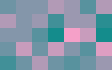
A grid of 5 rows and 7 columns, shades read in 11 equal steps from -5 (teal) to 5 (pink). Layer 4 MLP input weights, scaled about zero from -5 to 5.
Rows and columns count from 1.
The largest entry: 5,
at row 3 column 5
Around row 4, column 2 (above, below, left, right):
0 -1 -1 -1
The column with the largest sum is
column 5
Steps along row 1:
up same up down down up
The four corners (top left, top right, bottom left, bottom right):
-1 2 -3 1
